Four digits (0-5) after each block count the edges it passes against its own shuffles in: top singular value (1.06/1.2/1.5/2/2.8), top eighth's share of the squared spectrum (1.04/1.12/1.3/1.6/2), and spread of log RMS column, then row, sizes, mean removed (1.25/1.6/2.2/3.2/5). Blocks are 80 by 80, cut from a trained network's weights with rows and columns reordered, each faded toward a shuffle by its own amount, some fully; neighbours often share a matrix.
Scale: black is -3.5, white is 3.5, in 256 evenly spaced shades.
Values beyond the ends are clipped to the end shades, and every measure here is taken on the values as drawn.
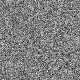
1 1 0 0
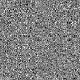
4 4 2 2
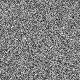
2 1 0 0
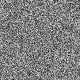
0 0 0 0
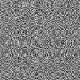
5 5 3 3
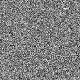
3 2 0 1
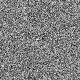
0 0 0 0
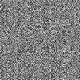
4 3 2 1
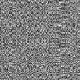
4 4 2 2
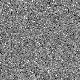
2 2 0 0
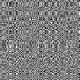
5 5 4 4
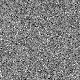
2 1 0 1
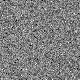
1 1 0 0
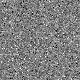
1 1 0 0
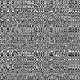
5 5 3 3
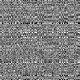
5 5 2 3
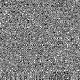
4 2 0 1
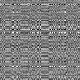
5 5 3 4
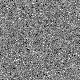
0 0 0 0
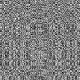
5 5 2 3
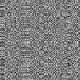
5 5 3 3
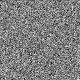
1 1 0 0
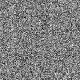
3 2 0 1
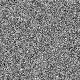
2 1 0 0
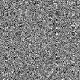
4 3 2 1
